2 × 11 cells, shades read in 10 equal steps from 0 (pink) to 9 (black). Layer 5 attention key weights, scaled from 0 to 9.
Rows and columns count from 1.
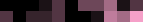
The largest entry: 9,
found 7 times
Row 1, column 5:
6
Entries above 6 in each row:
6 6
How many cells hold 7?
2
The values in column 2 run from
9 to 9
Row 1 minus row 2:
3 0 2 1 0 0 -4 -3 1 5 6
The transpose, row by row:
9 6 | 9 9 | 9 7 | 8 7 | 6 6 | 9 9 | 5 9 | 5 8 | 3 2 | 8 3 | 6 0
